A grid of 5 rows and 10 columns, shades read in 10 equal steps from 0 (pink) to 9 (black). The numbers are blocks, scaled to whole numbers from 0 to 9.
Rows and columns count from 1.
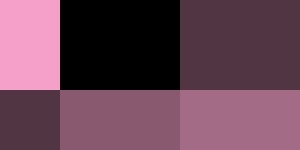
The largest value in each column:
6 6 9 9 9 9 6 6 6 6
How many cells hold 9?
12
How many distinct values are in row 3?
3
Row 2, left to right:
0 0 9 9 9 9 6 6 6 6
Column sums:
12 12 35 35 35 35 24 24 24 24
